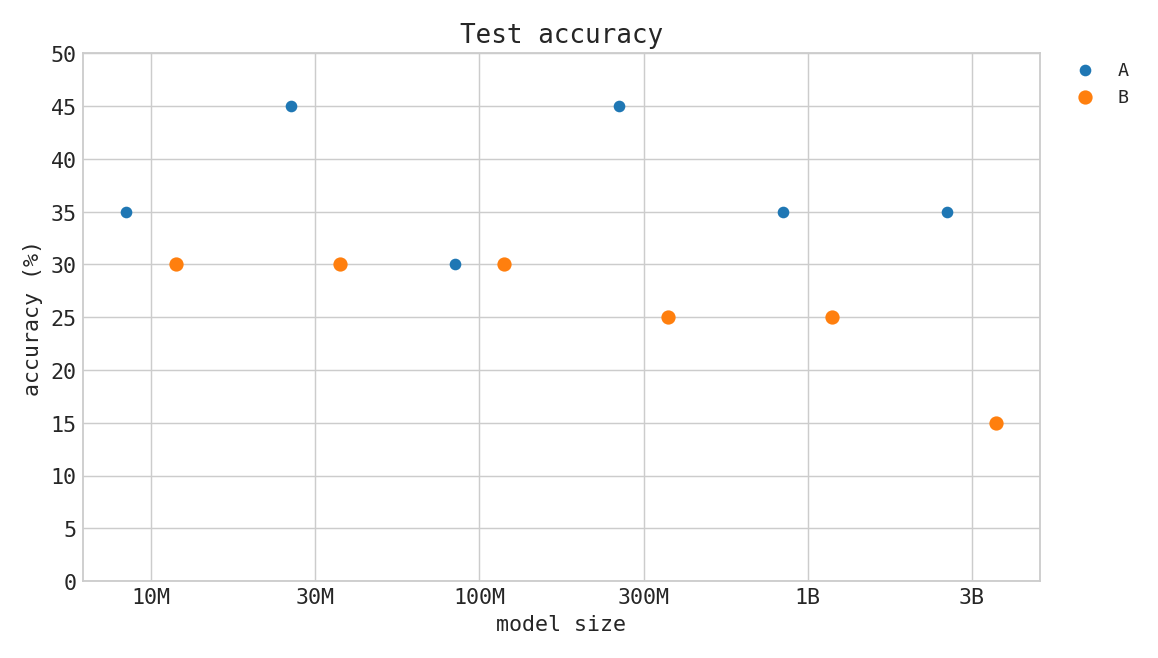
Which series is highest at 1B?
A
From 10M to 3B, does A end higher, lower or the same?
the same
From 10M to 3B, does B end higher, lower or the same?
lower
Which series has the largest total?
A
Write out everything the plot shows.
Title: Test accuracy
x-axis: model size, ticks 10M 30M 100M 300M 1B 3B
y-axis: accuracy (%), ticks 0 5 10 15 20 25 30 35 40 45 50
Legend: A, B
Values:
A: 35 45 30 45 35 35
B: 30 30 30 25 25 15
